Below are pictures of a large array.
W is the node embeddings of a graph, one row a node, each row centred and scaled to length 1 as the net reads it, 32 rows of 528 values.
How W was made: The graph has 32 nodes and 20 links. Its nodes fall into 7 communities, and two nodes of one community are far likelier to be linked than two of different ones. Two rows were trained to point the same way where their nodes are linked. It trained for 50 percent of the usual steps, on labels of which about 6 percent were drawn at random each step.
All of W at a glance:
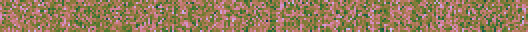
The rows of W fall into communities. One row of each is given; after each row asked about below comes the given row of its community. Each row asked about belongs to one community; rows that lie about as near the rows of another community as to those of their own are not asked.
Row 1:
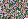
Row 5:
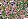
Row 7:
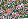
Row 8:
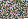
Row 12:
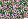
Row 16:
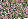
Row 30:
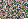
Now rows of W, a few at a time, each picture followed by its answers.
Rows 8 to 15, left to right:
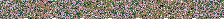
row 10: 12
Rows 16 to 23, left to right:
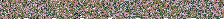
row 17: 8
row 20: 7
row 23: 16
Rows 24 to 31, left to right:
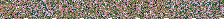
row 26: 30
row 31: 5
